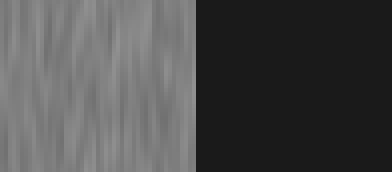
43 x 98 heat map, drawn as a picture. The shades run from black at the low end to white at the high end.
It is made of 1 by 2 panels. Panel 1,1: middling, streaked downward, faint in contrast. Panel 1,2: very low, flat.
